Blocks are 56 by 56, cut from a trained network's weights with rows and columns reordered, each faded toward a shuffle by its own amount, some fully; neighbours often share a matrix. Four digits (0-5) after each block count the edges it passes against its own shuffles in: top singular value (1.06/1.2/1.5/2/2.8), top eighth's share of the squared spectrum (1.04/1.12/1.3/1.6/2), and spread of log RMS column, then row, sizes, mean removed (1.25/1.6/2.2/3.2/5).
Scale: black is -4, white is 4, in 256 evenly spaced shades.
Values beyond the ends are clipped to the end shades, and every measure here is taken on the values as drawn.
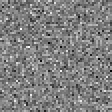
0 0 0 0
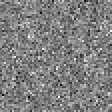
2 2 0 0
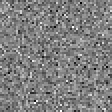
0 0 0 0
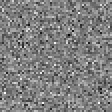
2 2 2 1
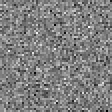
1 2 0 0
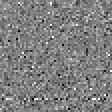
2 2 0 1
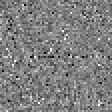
2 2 0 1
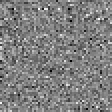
3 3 1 2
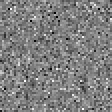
0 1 0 0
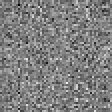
4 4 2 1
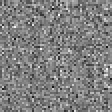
3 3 1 1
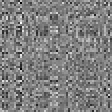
4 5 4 3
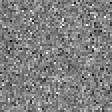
0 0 0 0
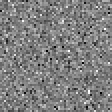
0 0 0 0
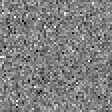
0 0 0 0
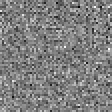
3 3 1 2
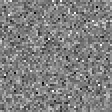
0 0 0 0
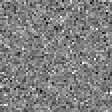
0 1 0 0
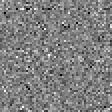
2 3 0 1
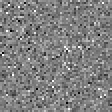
0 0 0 0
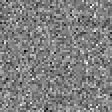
0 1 0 0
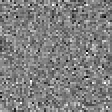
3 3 2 2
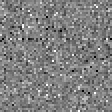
2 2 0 1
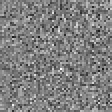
3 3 2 1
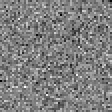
0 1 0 0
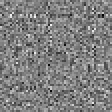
3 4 3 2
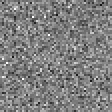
1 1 0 0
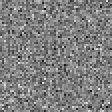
2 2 0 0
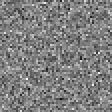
1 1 0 0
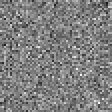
3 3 1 1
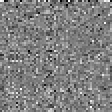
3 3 2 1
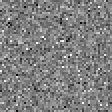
1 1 0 0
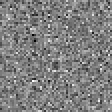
3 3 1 1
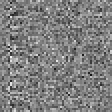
4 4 2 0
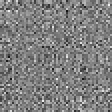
4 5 3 2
